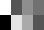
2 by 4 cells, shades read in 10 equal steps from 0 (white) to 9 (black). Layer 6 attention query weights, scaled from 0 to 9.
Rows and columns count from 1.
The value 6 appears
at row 1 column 2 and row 2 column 4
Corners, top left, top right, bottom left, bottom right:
0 5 9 6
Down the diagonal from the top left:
0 1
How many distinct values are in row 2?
4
